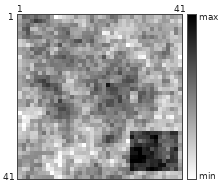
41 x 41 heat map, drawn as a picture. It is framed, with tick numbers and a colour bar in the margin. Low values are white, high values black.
Neither half mirrors the other. An odd patch, higher than its surroundings, sits in the bottom right. There is no overall slope. The ninth with the highest average is the bottom right. Overall the values sit about 40% of the way up the scale. Values change most from cell to cell in the bottom right. The texture is blotchy.
